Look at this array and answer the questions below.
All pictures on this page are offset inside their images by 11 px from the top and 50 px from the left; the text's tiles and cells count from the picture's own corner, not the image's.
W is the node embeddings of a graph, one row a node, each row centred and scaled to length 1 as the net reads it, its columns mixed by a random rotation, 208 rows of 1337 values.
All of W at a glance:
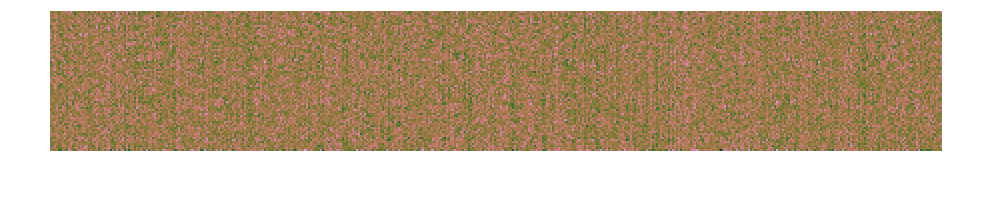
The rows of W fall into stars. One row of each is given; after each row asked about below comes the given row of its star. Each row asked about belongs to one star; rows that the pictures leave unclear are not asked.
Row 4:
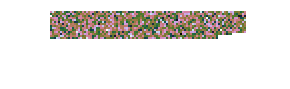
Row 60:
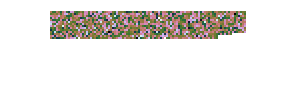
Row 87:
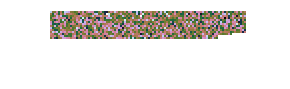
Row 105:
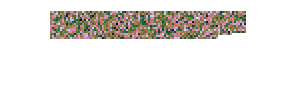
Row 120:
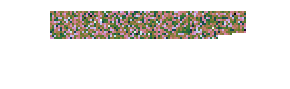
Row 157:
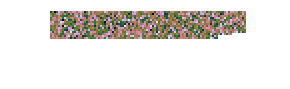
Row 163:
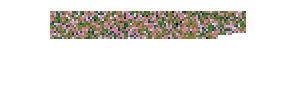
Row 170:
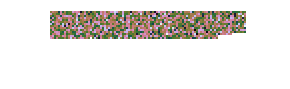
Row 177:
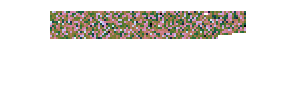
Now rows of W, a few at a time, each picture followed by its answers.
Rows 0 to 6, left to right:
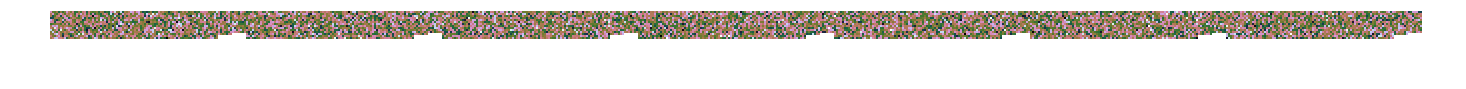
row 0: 105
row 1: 60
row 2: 4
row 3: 60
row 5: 4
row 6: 105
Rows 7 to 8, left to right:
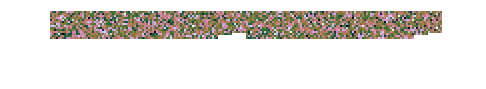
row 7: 87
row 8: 60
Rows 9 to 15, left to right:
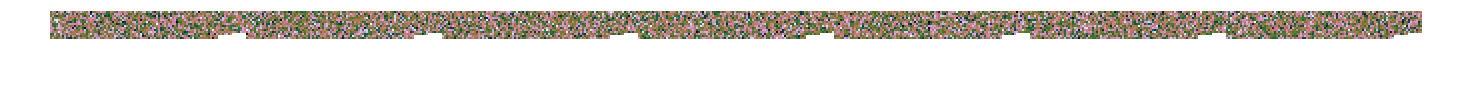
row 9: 157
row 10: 105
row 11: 170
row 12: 60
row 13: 105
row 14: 170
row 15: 177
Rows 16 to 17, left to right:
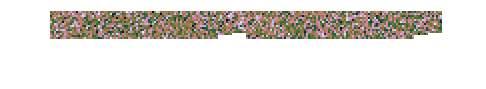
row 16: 177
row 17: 120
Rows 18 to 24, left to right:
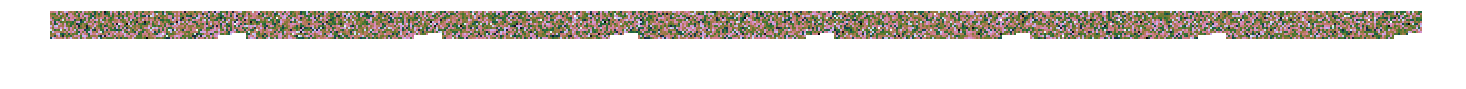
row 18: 105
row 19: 105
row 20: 157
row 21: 60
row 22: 4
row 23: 87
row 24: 87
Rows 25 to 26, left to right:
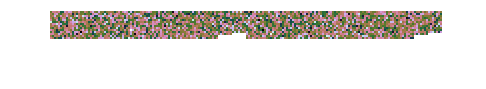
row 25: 163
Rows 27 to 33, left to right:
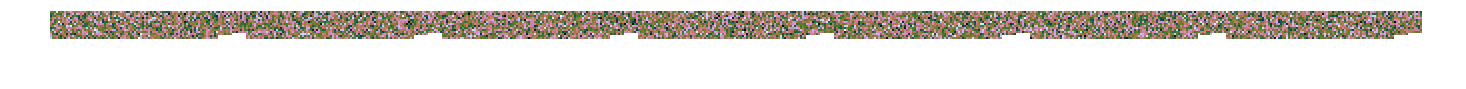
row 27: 120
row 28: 157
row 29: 87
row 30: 157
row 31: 170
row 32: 105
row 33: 120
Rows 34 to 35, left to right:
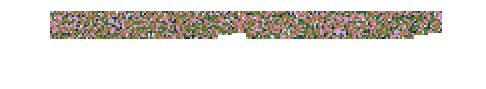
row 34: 120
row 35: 120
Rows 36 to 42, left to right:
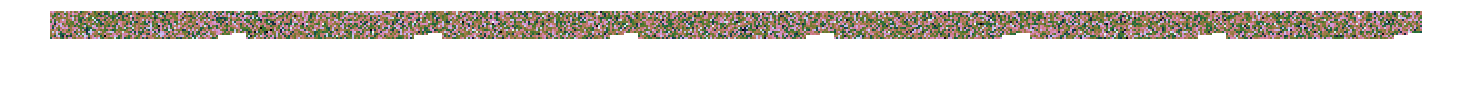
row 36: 105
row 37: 4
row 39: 157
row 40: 177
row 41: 105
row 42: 157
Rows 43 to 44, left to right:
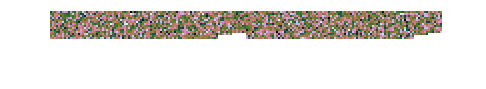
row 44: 177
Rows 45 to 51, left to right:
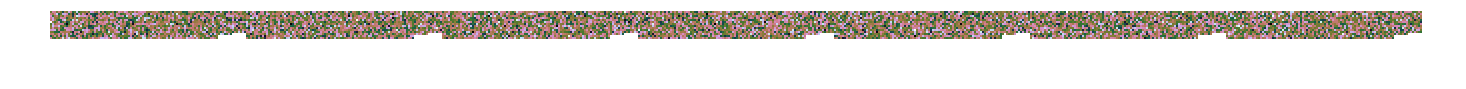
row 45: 163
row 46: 120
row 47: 163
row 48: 105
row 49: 163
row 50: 105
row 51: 170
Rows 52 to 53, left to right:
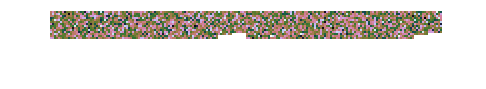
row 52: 157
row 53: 87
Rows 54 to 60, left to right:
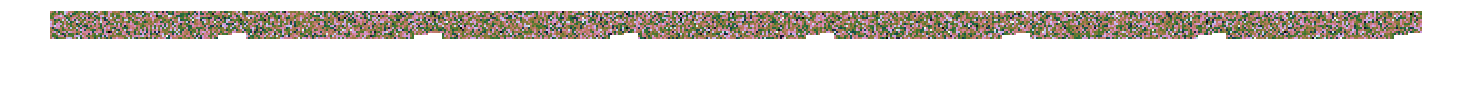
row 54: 87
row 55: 4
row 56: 60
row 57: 120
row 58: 170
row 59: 177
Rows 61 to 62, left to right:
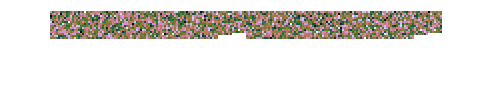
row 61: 177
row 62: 157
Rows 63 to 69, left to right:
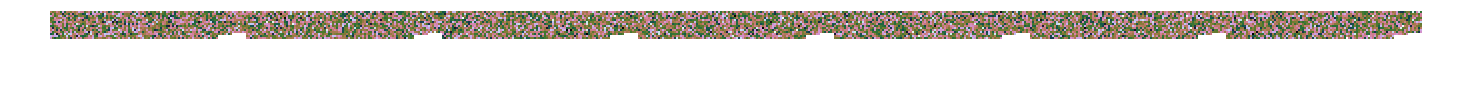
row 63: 157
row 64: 163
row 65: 4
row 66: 177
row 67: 177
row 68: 157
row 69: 163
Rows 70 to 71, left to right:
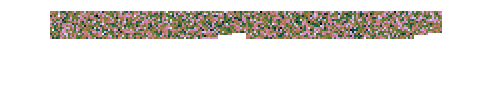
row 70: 177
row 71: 157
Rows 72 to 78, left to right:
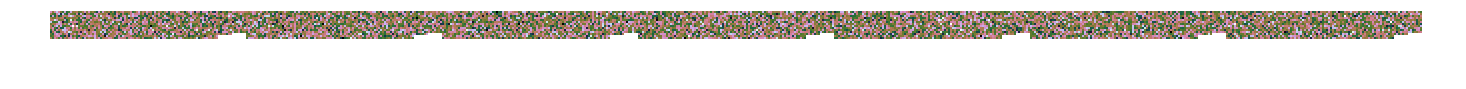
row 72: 177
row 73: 105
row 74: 105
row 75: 60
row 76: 60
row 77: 87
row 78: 87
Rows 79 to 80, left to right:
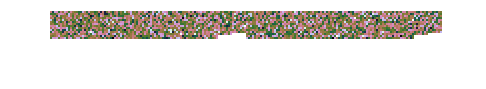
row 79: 105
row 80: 60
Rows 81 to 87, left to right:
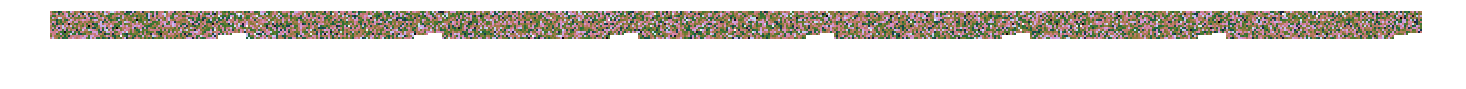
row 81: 170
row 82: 87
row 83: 4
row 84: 60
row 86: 4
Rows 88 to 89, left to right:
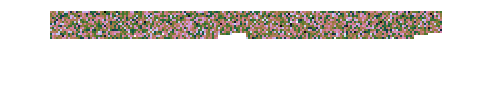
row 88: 105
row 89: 120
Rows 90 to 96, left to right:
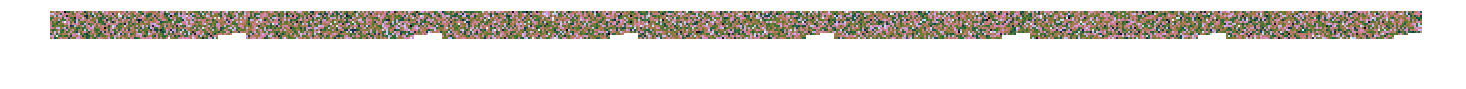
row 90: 157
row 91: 157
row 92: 4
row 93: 87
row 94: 4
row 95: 87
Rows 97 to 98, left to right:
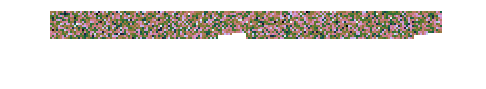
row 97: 157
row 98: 177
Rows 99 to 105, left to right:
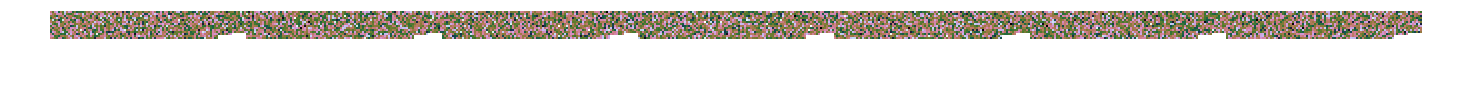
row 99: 87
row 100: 157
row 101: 105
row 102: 120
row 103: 87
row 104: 163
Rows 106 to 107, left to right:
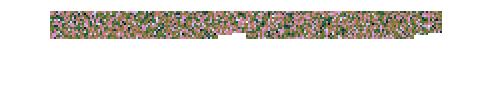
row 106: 157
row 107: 163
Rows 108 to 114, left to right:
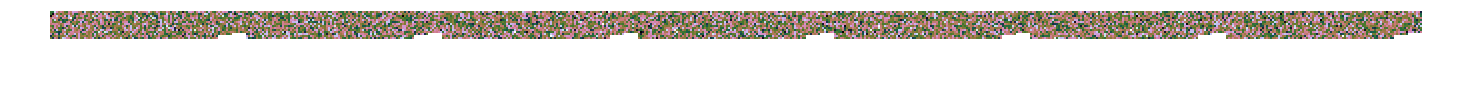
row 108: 177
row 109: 120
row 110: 105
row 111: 4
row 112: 4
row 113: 105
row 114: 87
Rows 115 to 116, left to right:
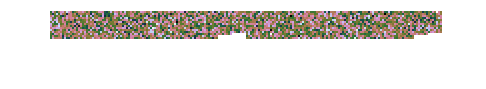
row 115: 105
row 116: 163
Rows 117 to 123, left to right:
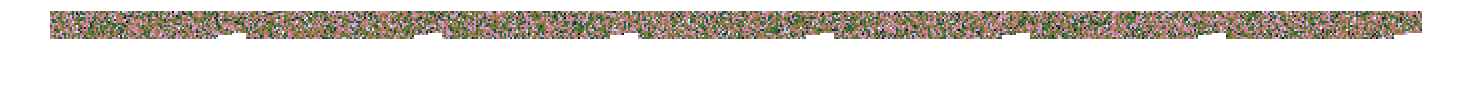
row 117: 163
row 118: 60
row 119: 120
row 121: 4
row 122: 157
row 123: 87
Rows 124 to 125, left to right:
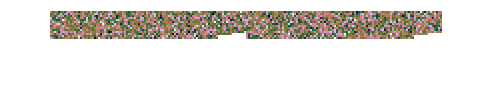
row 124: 87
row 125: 120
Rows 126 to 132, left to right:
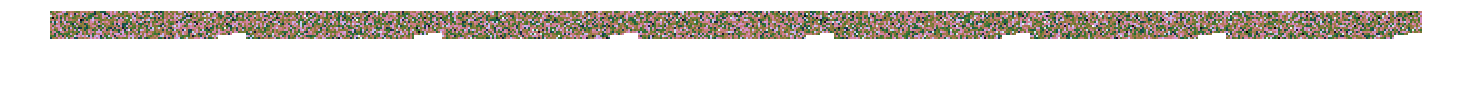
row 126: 105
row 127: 60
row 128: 87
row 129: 163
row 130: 60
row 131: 60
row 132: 170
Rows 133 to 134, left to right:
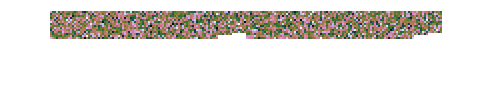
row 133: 120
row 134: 170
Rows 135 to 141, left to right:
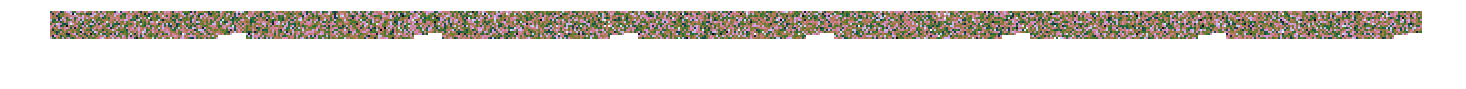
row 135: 163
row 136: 4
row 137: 170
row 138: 170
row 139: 170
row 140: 60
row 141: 170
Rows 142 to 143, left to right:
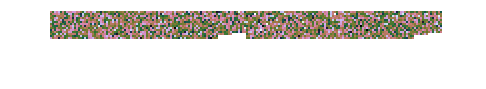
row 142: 177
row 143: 177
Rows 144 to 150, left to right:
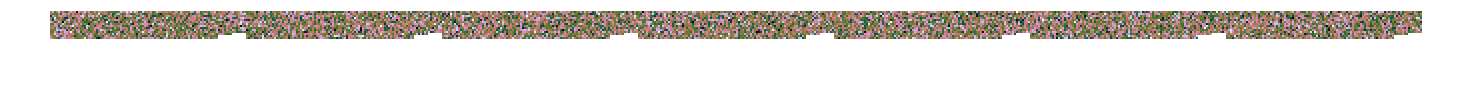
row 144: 177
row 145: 60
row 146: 177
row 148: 163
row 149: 87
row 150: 120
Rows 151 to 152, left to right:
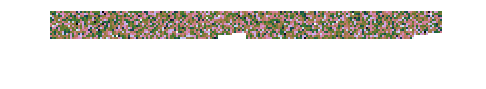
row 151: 4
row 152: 105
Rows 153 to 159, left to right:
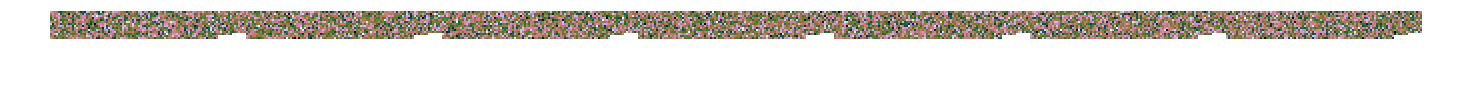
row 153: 170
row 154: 170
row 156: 105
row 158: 163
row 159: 120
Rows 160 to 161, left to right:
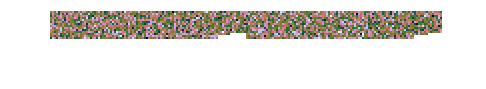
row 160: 105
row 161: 177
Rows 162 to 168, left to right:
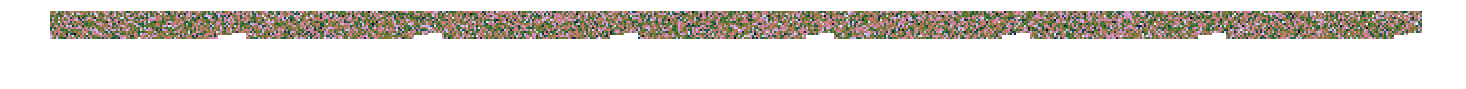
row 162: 170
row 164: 120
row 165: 105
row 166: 87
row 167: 87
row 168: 177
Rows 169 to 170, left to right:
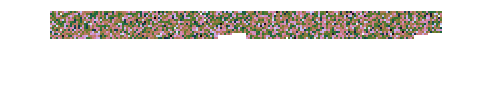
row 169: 105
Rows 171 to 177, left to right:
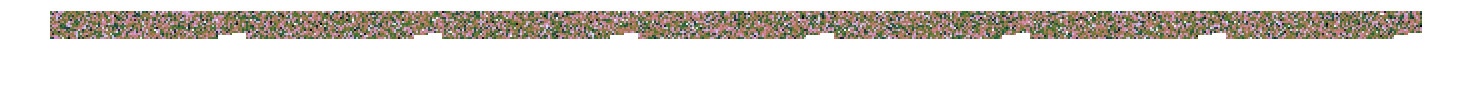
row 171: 4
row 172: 157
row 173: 157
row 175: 177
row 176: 60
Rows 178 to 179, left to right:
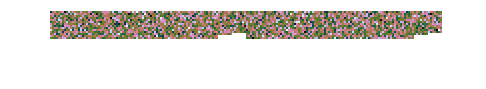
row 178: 157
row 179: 60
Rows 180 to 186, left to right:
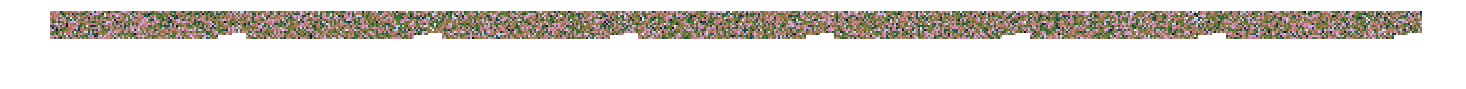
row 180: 163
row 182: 87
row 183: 157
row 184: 177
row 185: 4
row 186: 87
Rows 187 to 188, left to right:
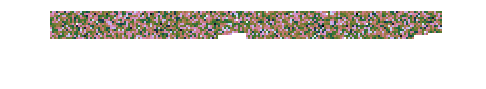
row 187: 157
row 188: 177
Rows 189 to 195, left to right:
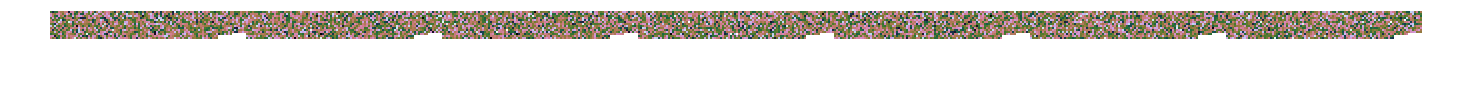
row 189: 60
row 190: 170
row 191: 177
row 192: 120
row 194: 120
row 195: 87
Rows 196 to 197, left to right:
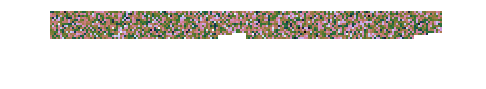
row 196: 157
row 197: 177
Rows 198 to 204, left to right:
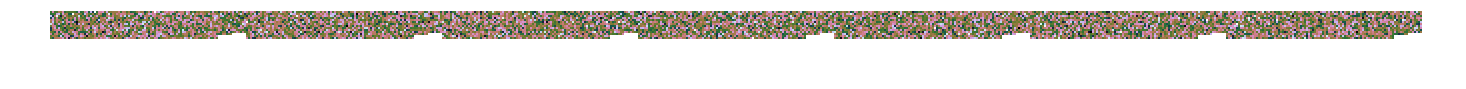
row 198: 4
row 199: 177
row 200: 87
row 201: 4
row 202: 60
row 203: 87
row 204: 87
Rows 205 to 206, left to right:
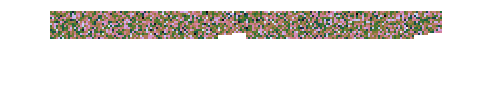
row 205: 4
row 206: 177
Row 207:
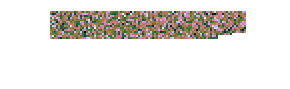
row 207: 4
